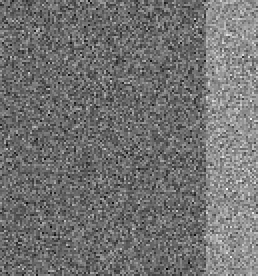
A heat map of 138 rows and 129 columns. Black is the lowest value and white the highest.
The histogram is bell-shaped. The halves do not mirror each other. There are no regular stripes. A vertical seam about 80% of the way across splits the table, and the right part is higher.
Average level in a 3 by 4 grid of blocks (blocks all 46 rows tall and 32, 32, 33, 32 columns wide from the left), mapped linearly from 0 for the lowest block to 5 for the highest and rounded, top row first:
0005 | 0005 | 0005
